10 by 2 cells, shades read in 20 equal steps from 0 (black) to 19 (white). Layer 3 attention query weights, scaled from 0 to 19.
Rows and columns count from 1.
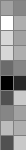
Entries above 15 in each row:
0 1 1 1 0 0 0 0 0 0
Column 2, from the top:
10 13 12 13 10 3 15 12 13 15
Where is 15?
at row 7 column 2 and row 10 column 2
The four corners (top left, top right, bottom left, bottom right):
12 10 6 15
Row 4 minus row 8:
6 1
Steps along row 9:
down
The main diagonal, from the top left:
12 13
